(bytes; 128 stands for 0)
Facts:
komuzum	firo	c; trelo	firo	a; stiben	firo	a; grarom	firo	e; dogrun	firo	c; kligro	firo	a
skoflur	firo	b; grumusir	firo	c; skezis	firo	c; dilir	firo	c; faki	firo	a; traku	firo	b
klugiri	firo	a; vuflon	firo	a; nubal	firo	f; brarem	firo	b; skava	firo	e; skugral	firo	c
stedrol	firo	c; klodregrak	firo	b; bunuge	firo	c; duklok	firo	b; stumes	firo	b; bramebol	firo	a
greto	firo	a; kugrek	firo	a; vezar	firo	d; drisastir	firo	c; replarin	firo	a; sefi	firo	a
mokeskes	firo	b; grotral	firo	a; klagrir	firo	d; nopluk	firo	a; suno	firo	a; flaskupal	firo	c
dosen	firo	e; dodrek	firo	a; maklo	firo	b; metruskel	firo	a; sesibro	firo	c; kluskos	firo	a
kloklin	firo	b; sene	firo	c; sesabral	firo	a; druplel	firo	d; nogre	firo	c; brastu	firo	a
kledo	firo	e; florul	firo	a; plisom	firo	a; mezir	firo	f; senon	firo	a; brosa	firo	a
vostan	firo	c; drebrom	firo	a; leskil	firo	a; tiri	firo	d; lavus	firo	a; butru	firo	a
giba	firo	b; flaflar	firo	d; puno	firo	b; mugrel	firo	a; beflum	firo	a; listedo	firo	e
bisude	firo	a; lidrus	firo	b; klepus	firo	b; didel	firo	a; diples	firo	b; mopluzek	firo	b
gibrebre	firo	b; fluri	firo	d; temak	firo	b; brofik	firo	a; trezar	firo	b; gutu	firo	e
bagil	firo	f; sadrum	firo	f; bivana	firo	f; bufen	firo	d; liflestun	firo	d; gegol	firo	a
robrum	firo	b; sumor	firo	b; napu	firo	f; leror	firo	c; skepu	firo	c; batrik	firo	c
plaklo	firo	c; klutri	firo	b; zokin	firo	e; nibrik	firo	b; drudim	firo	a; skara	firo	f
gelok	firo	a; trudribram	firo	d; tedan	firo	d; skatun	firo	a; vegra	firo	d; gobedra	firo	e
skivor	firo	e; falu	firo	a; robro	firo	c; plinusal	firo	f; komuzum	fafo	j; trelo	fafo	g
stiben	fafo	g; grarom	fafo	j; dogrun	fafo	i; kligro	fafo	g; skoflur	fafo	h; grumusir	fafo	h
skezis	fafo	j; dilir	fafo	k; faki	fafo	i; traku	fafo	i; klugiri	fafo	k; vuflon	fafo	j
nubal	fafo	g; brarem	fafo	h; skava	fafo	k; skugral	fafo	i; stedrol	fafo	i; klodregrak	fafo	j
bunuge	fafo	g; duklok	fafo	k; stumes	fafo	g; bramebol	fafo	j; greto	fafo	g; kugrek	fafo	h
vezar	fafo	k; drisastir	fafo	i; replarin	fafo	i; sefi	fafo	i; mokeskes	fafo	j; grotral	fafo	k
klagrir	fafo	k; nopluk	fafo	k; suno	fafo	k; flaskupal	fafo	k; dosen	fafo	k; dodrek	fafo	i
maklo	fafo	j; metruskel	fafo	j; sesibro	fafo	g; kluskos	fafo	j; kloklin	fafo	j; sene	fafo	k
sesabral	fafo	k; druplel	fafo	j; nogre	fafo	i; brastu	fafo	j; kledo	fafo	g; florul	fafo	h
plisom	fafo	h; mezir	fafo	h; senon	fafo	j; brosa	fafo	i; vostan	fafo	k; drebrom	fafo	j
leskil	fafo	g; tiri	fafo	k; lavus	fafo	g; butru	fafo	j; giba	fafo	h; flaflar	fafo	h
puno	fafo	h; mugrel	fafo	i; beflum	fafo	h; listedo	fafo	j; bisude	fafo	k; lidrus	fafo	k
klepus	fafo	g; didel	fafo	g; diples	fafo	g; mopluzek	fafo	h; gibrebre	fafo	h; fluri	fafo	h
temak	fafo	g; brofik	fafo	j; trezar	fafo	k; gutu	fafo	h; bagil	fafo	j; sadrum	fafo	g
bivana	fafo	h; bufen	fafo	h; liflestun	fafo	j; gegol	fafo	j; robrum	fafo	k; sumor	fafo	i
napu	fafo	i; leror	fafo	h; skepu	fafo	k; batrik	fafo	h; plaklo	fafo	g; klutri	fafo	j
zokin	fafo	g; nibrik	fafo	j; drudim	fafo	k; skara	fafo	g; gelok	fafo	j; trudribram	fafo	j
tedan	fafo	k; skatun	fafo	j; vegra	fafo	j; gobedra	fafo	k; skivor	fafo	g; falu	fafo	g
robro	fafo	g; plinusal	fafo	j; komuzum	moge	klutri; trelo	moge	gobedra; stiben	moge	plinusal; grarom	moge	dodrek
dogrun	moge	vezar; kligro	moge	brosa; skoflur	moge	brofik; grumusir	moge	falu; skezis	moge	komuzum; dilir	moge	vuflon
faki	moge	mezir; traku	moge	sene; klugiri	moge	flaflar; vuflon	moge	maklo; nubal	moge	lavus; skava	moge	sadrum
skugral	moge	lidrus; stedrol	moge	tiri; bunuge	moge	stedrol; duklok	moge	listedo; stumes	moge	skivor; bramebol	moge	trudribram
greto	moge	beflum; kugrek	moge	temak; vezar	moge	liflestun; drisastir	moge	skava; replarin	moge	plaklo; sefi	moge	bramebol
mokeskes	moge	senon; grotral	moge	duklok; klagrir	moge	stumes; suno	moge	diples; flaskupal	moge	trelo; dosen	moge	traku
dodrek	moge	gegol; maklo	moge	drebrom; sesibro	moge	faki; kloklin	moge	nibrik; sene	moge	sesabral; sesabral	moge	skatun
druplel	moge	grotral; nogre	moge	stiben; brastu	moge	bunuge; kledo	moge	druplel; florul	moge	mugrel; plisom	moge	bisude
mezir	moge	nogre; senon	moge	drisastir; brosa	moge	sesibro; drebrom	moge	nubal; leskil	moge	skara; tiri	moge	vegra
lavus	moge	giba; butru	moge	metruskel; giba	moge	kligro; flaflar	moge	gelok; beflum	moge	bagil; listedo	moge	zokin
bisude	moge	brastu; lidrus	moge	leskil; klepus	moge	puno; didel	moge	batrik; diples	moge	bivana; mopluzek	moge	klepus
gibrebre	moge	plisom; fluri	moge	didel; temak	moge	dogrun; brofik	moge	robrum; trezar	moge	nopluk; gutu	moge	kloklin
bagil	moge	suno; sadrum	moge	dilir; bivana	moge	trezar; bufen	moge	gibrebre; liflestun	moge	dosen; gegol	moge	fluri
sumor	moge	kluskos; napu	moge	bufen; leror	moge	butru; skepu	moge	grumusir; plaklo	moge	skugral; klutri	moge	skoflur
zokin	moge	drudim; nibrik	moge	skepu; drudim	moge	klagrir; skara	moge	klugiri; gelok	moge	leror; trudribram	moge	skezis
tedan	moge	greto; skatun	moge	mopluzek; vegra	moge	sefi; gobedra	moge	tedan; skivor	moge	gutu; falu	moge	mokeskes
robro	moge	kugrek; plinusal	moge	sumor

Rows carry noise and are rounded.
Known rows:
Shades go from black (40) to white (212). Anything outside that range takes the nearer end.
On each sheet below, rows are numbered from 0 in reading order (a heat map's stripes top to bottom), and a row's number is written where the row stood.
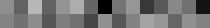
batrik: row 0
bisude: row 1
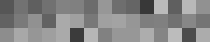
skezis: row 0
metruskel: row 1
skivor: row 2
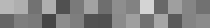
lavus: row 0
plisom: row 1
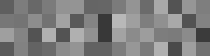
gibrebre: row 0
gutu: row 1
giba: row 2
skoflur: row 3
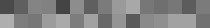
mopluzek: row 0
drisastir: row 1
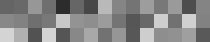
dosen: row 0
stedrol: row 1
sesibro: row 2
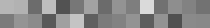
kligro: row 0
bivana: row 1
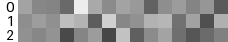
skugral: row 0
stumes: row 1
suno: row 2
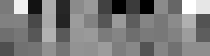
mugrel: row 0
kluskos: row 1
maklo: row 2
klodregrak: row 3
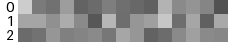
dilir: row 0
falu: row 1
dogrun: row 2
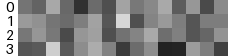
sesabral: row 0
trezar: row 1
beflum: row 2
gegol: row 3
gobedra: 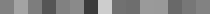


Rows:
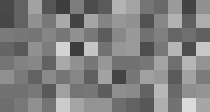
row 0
kugrek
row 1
listedo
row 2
brarem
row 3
druplel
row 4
sefi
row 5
robrum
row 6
bufen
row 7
napu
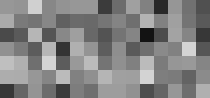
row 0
didel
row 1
skava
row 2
grarom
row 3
plinusal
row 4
nubal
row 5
leskil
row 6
skatun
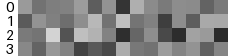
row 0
grumusir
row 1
bagil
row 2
dodrek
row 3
sene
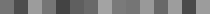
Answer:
vezar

